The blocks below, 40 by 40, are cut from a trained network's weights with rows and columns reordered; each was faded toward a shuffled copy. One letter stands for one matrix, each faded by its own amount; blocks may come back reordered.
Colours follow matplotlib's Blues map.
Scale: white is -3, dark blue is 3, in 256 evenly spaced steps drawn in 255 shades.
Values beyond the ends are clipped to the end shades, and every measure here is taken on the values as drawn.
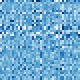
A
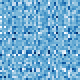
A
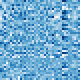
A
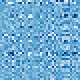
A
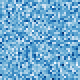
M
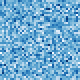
M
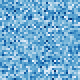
M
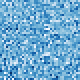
M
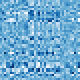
A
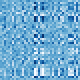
A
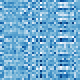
A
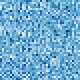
M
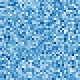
M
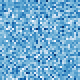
M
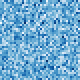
M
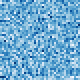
M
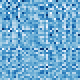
A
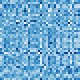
A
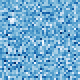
M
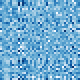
A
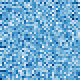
M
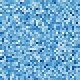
M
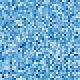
M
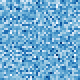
M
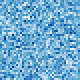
M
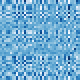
A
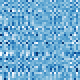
A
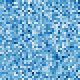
M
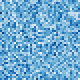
M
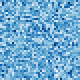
M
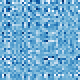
A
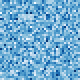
M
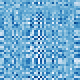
A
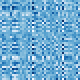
A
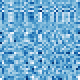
A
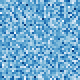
M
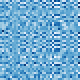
A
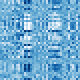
A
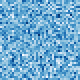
M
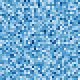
M
